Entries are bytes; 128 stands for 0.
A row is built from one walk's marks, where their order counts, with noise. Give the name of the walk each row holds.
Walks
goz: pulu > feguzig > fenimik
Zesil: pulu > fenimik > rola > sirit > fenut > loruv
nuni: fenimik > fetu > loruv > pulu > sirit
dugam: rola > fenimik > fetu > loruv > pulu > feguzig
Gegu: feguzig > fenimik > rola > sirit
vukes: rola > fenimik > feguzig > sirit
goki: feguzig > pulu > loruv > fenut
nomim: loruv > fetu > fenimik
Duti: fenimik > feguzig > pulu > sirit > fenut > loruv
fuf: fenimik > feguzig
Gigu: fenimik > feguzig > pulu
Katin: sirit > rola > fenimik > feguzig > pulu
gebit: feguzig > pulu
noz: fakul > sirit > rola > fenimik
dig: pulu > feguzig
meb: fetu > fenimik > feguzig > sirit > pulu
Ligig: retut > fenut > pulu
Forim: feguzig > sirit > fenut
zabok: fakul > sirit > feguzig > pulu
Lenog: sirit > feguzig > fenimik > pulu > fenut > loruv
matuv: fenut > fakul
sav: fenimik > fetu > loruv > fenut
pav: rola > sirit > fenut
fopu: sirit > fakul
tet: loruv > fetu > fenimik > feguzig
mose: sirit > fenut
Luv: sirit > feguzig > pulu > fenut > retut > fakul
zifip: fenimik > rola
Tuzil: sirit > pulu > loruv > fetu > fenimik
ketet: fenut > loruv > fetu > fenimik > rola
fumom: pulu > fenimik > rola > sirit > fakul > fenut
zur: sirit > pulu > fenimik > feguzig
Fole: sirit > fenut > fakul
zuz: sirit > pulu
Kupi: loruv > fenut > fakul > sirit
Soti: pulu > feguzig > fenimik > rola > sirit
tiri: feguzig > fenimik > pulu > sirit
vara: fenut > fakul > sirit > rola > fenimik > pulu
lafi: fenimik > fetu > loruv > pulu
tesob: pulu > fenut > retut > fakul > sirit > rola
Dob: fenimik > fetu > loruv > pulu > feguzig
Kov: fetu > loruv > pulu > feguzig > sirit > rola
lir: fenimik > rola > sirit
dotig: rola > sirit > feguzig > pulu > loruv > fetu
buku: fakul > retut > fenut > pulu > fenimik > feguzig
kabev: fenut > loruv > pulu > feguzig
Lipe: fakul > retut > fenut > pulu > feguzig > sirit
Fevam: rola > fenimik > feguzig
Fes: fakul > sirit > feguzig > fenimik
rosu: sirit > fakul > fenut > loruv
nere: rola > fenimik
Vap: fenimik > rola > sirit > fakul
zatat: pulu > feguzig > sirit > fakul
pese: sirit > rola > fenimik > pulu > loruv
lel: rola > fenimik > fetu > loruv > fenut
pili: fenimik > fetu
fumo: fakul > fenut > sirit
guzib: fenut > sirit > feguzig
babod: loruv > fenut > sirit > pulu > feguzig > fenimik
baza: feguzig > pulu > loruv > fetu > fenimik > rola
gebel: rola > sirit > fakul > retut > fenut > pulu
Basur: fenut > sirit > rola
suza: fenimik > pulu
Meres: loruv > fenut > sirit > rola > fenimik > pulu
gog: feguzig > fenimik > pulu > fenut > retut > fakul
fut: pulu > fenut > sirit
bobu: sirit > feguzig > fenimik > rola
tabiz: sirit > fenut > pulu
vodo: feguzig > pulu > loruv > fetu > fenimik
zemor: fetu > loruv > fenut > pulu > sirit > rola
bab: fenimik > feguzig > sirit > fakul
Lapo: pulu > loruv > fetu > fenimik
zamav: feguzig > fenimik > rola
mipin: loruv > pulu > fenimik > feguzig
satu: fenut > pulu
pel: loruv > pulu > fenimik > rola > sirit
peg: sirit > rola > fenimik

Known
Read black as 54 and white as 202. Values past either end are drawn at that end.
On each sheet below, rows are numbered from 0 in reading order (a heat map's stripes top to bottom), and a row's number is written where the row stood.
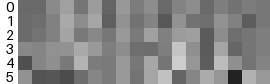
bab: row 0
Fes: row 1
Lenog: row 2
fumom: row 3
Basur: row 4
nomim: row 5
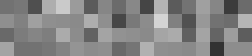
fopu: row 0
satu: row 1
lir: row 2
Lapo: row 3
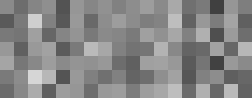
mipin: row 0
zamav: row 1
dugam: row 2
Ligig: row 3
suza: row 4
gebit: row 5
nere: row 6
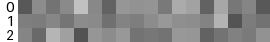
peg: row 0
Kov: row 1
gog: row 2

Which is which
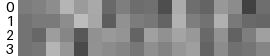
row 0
zabok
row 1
noz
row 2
kabev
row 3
goki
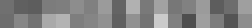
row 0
Kupi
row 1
tabiz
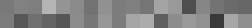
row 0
zur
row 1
tet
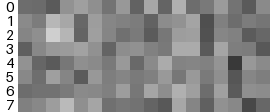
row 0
rosu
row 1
goz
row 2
dig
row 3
Katin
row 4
nuni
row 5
vodo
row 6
Meres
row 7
zatat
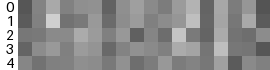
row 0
vukes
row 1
Fevam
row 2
vara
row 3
dotig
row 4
meb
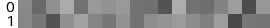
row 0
Lipe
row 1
Tuzil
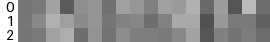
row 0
zifip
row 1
Soti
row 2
tiri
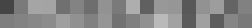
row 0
Forim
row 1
Zesil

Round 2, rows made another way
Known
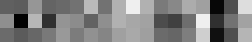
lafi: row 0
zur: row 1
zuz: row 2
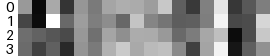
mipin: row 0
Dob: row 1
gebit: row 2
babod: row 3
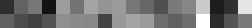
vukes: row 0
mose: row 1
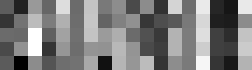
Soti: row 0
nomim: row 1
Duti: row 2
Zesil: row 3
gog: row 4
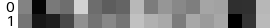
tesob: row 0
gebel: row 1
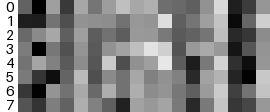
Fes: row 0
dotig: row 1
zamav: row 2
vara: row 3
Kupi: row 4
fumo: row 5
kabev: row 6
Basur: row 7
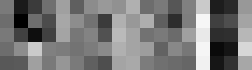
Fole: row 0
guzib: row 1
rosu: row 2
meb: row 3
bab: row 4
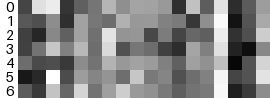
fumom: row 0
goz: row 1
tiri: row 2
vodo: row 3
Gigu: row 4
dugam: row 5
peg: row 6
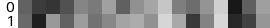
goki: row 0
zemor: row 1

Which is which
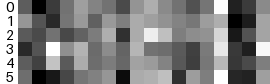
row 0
fopu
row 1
Ligig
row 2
sav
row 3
nuni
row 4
zifip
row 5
Luv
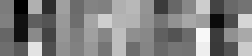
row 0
Fevam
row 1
zabok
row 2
dig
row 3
Lenog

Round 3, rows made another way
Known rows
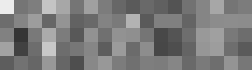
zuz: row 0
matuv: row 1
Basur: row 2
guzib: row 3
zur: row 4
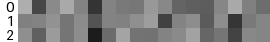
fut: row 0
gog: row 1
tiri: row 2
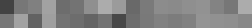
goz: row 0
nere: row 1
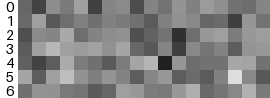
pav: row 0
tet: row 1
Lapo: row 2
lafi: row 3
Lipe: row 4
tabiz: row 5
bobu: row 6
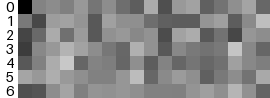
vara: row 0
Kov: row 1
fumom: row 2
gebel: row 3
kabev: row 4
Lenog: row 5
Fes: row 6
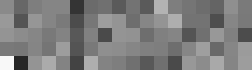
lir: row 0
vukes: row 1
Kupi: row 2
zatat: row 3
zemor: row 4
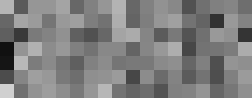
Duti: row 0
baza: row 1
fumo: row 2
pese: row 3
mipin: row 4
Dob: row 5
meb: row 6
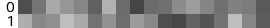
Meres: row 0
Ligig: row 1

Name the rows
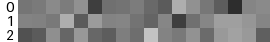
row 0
Soti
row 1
Tuzil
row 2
Fole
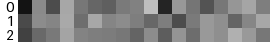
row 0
buku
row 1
vodo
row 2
noz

